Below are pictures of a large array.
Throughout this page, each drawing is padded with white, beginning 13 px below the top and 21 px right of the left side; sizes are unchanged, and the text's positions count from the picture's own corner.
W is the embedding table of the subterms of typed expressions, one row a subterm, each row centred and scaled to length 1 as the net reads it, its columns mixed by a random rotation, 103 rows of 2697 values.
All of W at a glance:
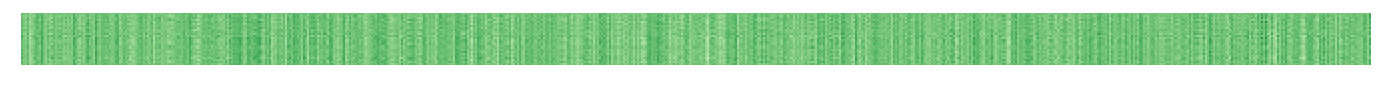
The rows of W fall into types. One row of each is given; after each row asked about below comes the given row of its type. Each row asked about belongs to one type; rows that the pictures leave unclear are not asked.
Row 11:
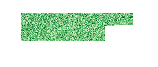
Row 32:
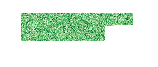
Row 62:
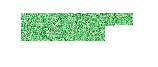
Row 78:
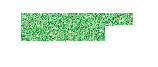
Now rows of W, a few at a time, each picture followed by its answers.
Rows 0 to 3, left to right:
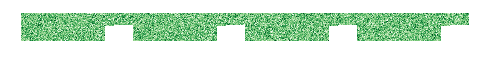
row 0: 11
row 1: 78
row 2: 62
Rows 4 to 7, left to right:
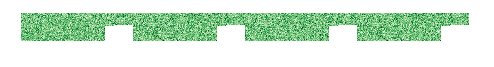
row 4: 78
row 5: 62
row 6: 62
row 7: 62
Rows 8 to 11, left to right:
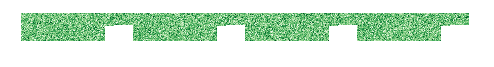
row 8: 78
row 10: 62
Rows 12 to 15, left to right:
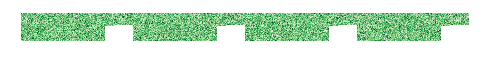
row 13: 78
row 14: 78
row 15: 32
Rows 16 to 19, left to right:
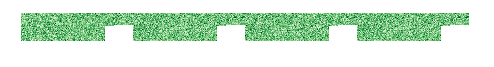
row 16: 62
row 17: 11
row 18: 11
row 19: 11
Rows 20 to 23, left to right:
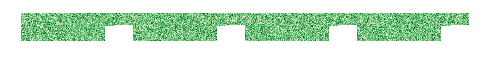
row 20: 62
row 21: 32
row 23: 62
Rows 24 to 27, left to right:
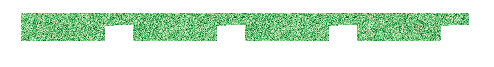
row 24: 78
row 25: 11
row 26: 11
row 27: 32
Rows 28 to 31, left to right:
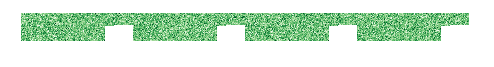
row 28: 62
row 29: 11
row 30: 62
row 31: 78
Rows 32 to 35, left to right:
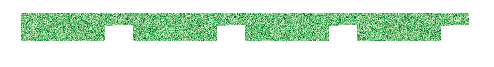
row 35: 32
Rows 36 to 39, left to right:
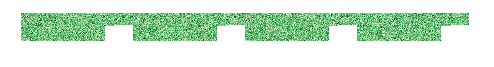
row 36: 11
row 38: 78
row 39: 62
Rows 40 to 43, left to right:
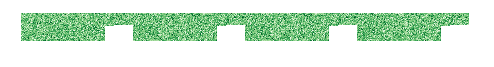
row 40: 78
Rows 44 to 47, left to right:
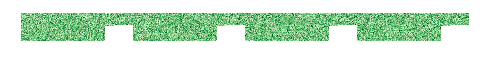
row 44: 78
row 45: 32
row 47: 11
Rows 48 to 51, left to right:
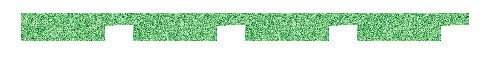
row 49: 11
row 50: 11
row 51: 11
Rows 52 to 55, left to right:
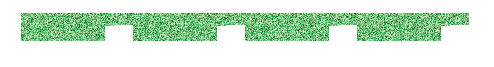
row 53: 78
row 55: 78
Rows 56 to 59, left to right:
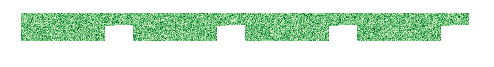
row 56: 62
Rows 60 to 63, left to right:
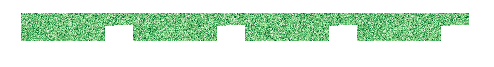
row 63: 11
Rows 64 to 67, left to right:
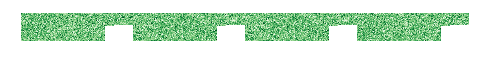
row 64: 11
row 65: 32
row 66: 32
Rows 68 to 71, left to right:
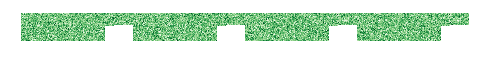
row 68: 78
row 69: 62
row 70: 32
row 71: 32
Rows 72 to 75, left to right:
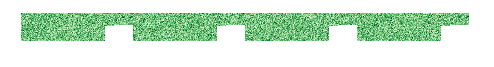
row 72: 11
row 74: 78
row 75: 11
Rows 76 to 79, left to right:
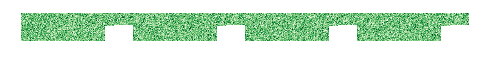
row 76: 11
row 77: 62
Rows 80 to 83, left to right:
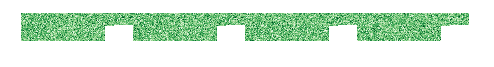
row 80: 11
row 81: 11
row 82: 78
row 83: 32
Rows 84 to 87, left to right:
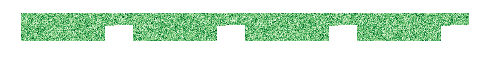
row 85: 32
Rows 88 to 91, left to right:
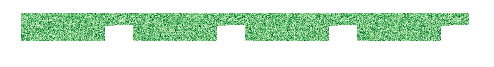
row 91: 32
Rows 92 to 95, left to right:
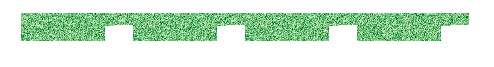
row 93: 78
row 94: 78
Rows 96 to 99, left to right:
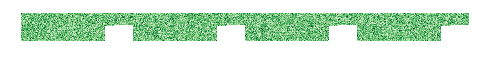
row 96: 11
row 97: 62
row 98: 32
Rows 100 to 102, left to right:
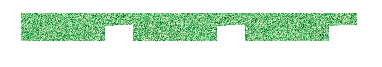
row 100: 78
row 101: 78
